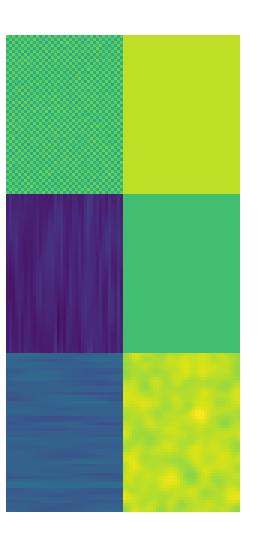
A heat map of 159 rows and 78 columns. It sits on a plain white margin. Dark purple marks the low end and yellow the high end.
It is made of 3 by 2 panels. Panel 1,1: high, checkered. Panel 1,2: very high, flat. Panel 2,1: very low, streaked downward, faint in contrast. Panel 2,2: high, flat. Panel 3,1: low, streaked across, faint in contrast. Panel 3,2: very high, blotchy, faint in contrast.
